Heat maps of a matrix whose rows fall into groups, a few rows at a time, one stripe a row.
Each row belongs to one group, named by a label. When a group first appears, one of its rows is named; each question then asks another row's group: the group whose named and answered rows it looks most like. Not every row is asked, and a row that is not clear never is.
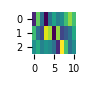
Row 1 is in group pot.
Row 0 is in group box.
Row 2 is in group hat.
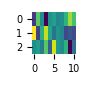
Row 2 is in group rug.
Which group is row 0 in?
box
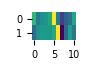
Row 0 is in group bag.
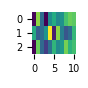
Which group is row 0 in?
box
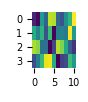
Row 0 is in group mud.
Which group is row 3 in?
mud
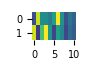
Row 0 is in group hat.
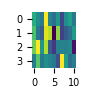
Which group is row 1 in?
pot
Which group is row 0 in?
pot
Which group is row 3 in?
hat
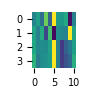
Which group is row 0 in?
rug
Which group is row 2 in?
bag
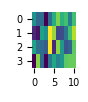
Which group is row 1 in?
mud
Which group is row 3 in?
box
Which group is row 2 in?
pot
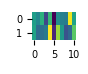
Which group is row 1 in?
pot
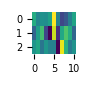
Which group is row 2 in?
hat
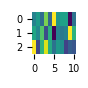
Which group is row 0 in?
rug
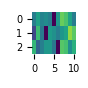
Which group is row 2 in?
hat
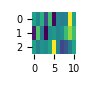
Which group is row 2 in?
bag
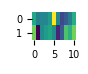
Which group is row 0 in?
bag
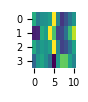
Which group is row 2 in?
bag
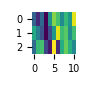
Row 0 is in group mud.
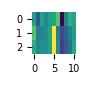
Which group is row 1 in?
bag
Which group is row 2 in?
bag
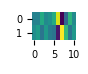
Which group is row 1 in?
hat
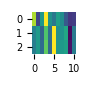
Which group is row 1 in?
rug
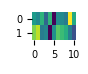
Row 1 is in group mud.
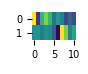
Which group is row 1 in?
hat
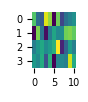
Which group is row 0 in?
pot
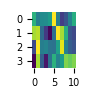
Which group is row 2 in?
hat
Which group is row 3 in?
box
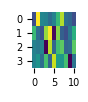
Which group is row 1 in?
pot
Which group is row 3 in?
rug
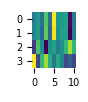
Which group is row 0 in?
rug
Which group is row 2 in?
box
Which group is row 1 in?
rug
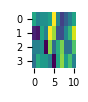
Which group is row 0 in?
bag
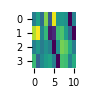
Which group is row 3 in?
hat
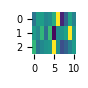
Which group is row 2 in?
bag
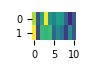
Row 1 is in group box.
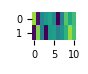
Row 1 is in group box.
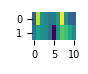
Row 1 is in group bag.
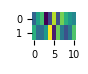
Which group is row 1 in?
pot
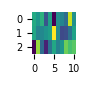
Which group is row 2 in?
box
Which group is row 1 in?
bag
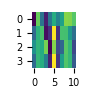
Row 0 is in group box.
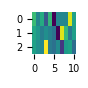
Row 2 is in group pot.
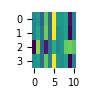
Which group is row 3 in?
rug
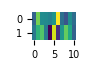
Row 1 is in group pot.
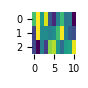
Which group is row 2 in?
mud
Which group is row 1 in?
hat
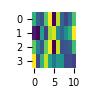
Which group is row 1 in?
mud
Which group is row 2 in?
pot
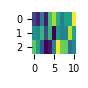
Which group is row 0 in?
mud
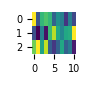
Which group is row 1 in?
mud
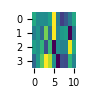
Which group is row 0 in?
bag
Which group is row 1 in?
rug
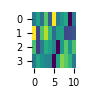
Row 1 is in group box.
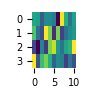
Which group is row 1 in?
pot
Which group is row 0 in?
hat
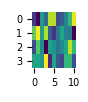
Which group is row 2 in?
box
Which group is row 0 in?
mud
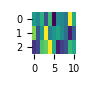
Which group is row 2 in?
mud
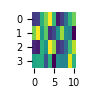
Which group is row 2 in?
mud
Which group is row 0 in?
mud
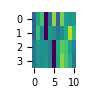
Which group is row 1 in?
box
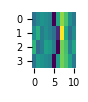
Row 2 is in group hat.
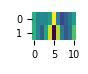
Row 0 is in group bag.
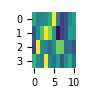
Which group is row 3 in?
pot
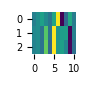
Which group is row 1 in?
rug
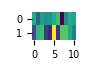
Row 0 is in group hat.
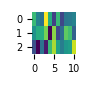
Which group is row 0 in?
pot
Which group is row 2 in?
mud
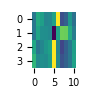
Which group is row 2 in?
bag
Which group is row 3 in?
bag
